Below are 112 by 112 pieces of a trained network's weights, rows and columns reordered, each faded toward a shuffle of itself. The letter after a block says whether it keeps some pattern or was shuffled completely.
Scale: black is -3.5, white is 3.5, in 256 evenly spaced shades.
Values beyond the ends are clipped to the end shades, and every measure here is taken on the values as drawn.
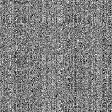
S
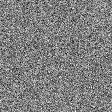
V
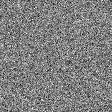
V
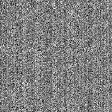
S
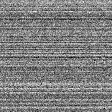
S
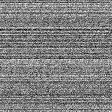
S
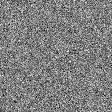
V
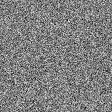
V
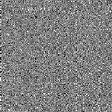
S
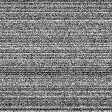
S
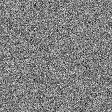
V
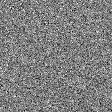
V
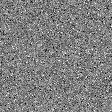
V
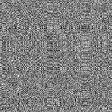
S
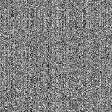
S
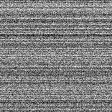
S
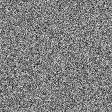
V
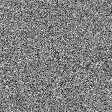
V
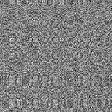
S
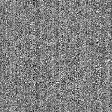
S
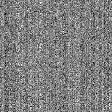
S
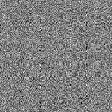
S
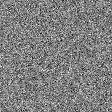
V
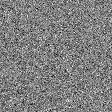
V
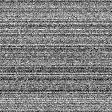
S
